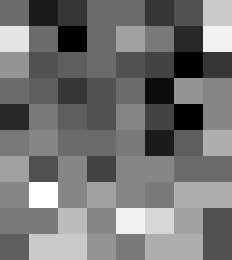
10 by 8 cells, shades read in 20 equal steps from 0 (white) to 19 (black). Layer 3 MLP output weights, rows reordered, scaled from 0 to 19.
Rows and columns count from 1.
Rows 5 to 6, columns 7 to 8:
19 9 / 12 6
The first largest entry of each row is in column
2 3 7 6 7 6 4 6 8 8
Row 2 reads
2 11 19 11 7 10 16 1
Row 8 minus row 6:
-1 -9 -2 -4 -1 -7 -6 0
